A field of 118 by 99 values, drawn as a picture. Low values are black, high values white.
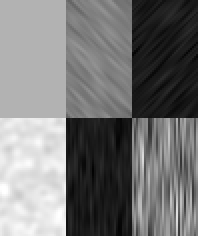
The table splits into 2 rows of 3 panels. Panel 1,1: high, flat. Panel 1,2: middling, slanting down to the right, faint in contrast. Panel 1,3: very low, slanting up to the right, faint in contrast. Panel 2,1: very high, blotchy, faint in contrast. Panel 2,2: very low, streaked downward, faint in contrast. Panel 2,3: middling, streaked downward, strong in contrast.
